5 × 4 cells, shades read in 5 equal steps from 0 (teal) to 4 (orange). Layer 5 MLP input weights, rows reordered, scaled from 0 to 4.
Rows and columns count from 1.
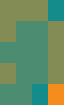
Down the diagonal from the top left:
2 1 1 2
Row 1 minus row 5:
1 1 2 -4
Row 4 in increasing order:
1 1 2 2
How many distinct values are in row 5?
3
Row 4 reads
2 1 1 2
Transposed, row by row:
2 2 1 2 1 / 2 1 1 1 1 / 2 1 1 1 0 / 0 2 2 2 4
